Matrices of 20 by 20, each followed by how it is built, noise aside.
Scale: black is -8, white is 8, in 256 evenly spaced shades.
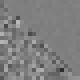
lower triangular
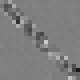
banded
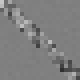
banded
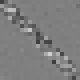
banded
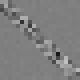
banded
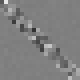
banded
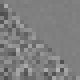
lower triangular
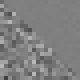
lower triangular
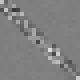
banded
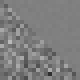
lower triangular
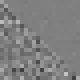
lower triangular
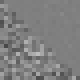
lower triangular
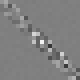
banded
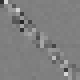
banded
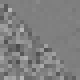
lower triangular
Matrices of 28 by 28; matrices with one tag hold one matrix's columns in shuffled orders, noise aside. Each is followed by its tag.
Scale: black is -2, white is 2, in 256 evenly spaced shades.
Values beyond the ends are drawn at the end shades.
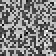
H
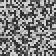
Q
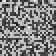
Q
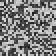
Q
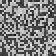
Q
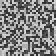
H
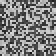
Q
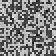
H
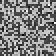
Q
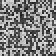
H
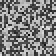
H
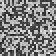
Q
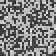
H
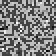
Q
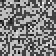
Q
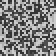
H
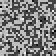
H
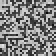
Q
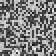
H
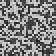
Q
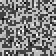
H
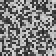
H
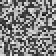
Q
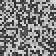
H
